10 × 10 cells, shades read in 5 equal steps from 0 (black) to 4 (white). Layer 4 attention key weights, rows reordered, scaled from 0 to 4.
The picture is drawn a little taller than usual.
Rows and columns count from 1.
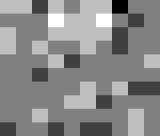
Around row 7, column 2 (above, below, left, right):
2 2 2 2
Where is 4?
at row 2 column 4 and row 2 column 7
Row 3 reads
3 2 2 3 3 3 3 1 2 2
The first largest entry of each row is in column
1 4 1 1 4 1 6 5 3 9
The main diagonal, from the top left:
3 2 2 2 1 2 2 2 3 2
